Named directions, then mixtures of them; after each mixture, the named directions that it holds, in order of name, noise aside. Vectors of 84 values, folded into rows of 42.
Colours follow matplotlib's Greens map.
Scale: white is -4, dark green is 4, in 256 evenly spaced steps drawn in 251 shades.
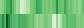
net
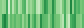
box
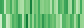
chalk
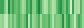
box, chalk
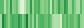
chalk, net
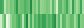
chalk, net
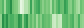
chalk, net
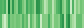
box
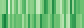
box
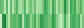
box, chalk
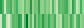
chalk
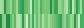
chalk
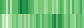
box, net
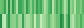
box, chalk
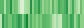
chalk, net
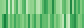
box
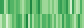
box, chalk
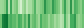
box, net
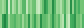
box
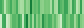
chalk
